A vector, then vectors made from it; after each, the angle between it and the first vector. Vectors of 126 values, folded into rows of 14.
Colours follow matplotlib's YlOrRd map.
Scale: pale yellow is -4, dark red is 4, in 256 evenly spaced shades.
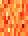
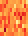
orthogonal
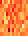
nearly opposite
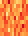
nearly parallel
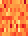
partly aligned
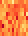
partly opposed
